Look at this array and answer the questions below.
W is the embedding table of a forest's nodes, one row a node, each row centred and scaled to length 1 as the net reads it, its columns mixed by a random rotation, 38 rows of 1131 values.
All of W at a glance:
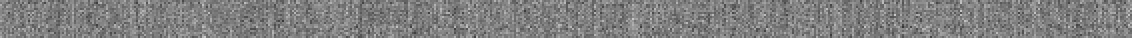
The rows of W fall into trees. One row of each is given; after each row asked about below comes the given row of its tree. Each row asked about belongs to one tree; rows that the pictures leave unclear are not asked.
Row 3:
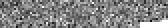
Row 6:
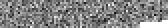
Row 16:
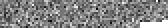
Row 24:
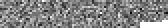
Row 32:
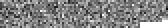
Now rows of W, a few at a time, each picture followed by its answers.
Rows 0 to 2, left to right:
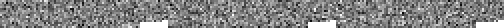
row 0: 16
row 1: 3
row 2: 3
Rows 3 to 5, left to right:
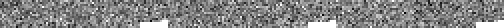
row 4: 6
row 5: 24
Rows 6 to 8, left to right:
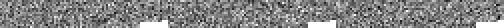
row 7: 24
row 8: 6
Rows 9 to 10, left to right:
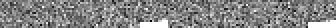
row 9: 3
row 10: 3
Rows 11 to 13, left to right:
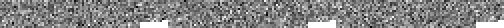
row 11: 16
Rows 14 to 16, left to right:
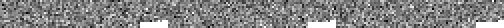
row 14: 3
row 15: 32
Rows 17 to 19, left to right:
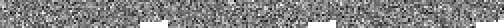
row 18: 6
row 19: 32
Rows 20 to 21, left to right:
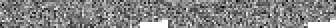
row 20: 3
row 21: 32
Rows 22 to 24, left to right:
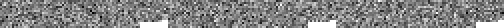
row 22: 32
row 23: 6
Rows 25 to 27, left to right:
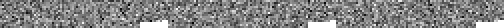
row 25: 3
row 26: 24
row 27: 24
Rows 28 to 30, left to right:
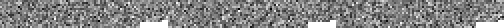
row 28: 6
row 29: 6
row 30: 16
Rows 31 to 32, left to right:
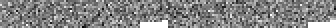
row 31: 6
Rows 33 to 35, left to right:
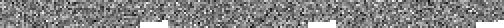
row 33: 6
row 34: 6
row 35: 24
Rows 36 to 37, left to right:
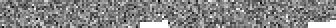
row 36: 16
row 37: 24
